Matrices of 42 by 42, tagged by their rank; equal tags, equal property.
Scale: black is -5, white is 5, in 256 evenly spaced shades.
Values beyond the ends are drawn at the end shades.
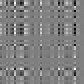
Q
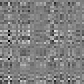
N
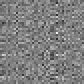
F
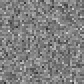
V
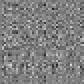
F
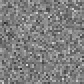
V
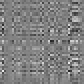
N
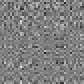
F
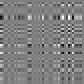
Q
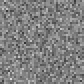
V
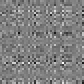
N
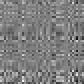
N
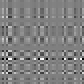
Q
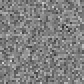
V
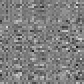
F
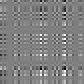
Q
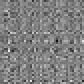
F
